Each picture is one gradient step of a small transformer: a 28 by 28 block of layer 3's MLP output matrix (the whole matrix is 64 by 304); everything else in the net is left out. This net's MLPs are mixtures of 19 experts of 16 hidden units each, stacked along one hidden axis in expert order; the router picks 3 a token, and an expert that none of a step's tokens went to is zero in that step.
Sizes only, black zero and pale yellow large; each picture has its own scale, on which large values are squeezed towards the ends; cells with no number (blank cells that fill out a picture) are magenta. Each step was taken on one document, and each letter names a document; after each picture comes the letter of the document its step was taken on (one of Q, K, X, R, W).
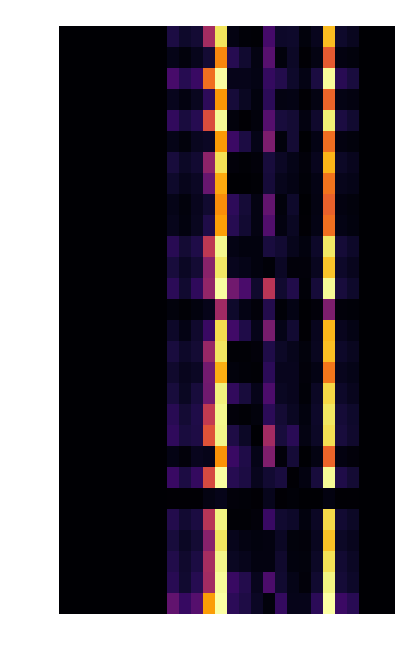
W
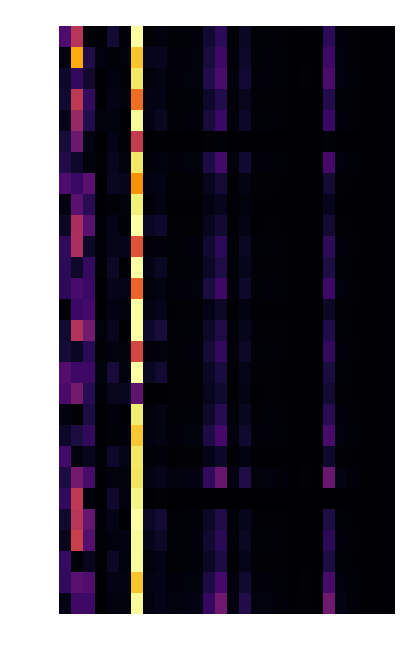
W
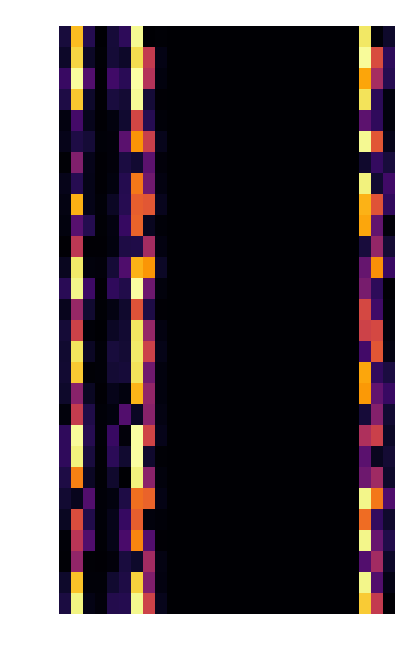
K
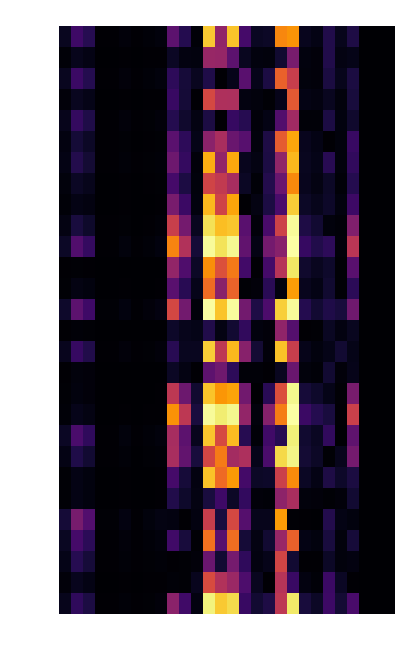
W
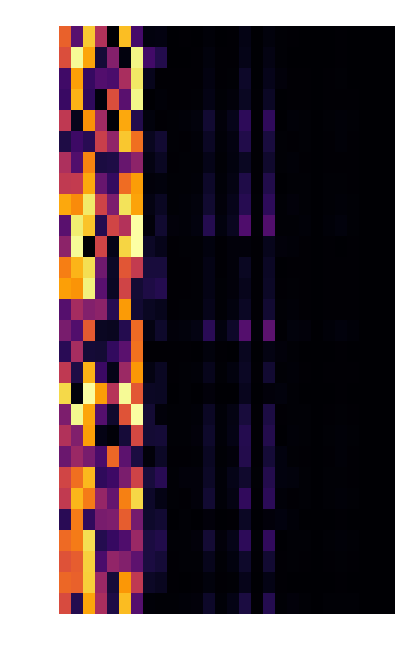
W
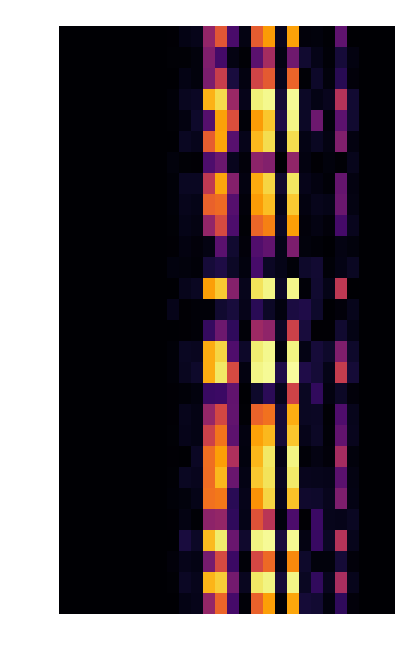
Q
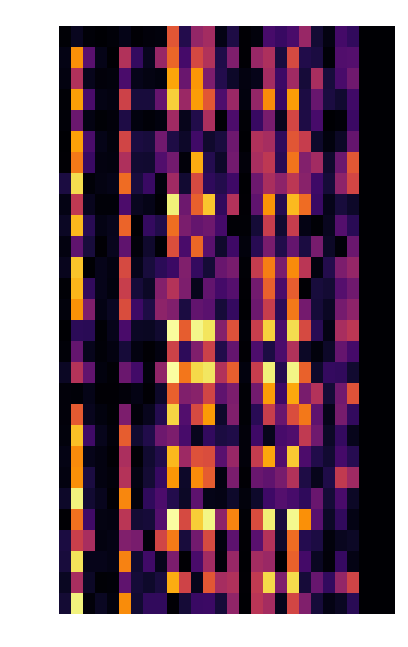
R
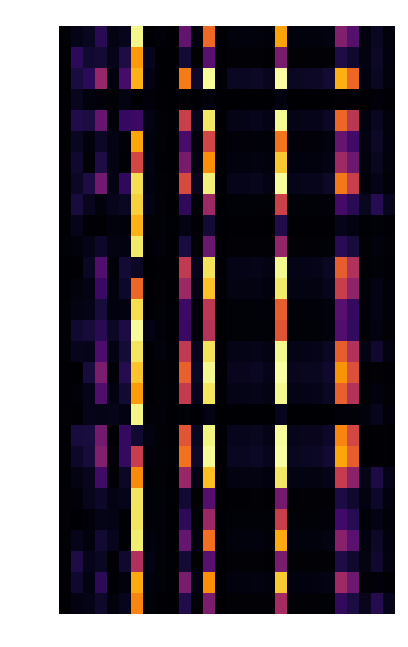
K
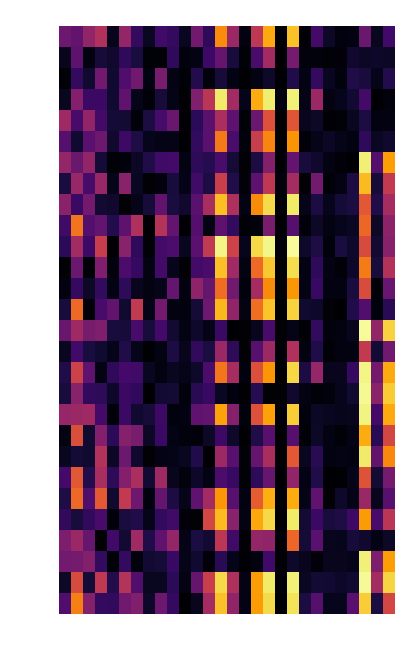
R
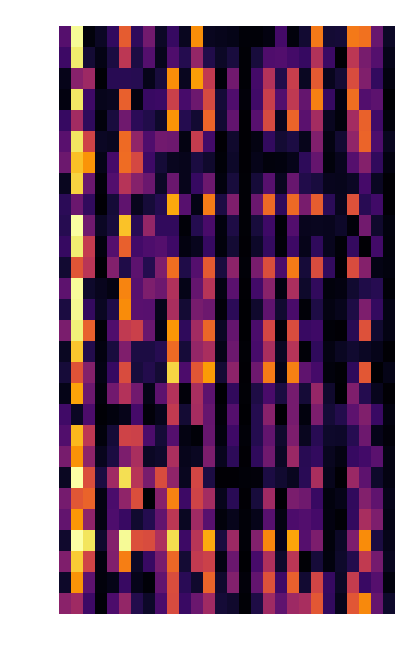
R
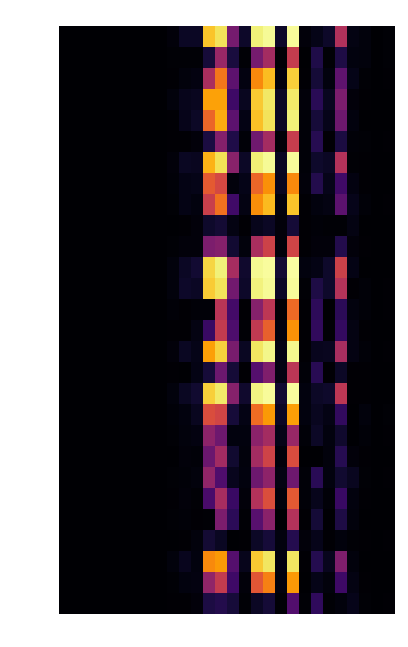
Q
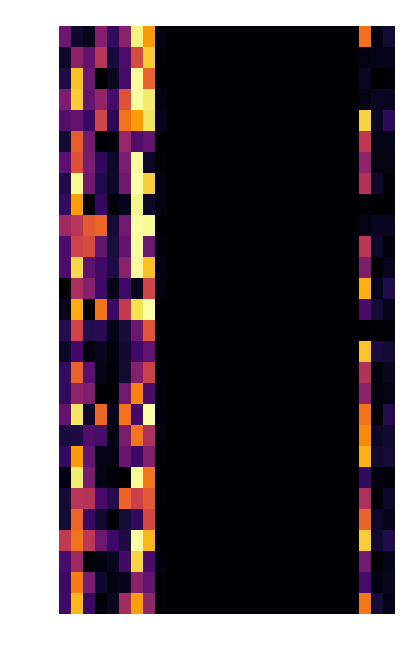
K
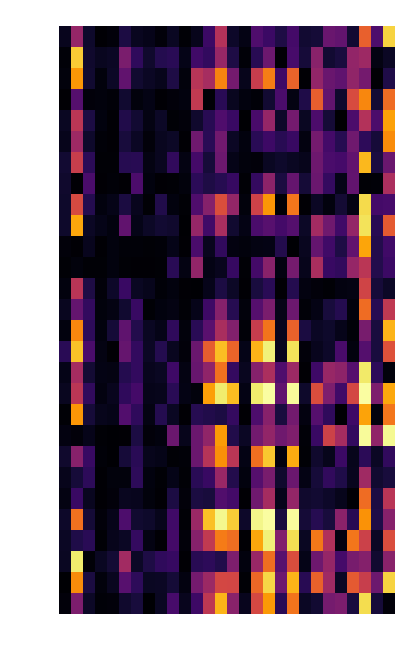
R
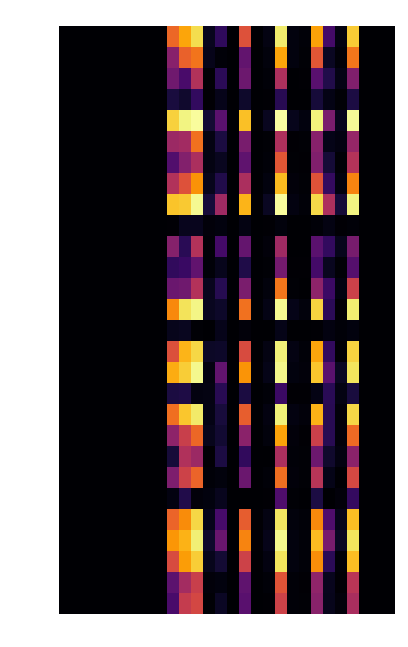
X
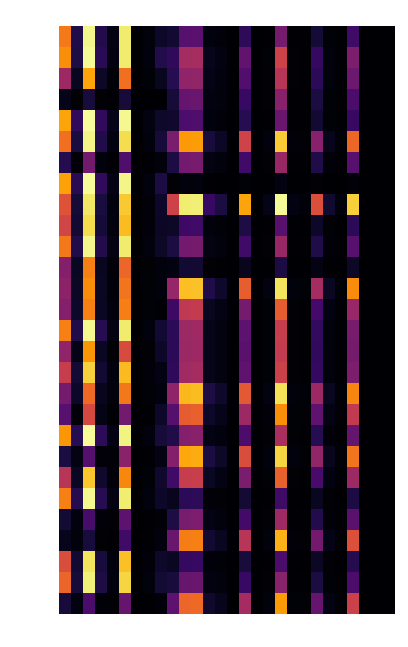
X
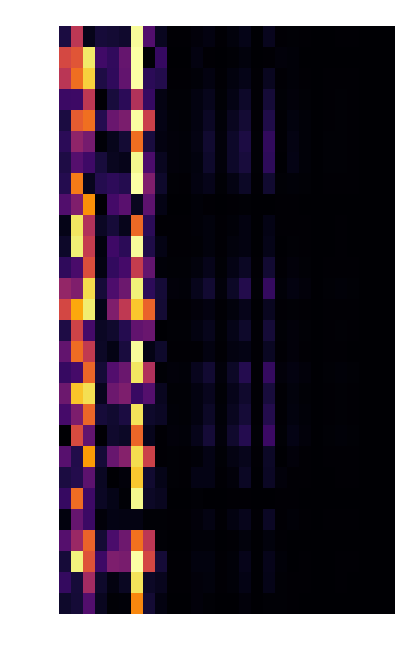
W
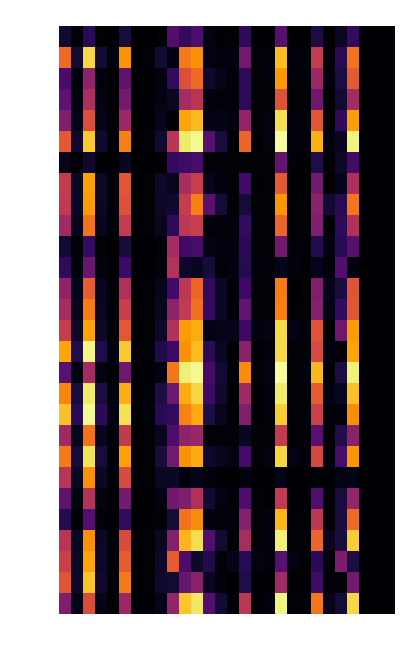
X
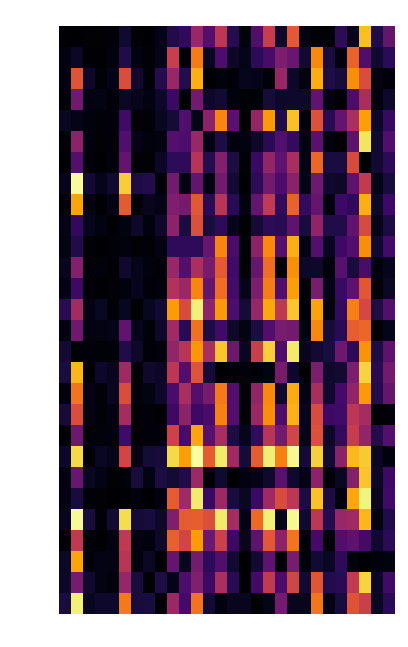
R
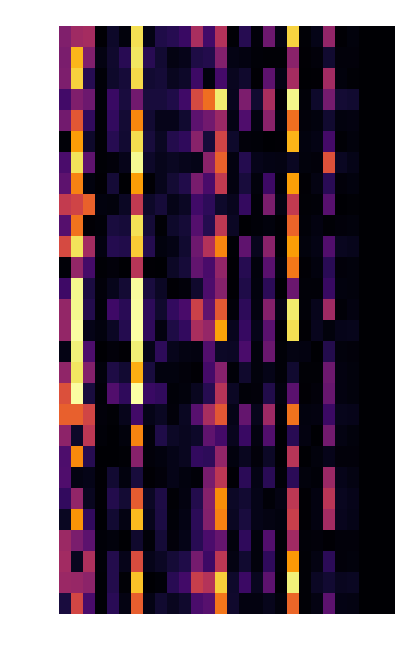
W
